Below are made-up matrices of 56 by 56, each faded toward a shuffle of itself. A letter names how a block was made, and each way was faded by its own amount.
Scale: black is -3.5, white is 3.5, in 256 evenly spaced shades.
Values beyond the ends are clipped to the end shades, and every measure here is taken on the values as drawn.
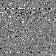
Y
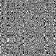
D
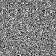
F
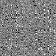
D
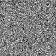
F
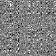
D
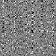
D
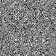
F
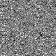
F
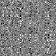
D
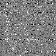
Y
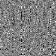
D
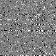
Y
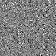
F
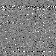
Y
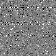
Y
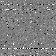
Y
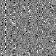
D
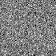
F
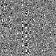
D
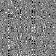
D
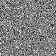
F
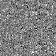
F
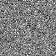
F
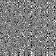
D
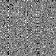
D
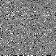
Y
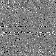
Y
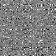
Y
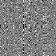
D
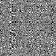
D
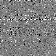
Y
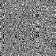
D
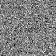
F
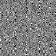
D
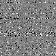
Y
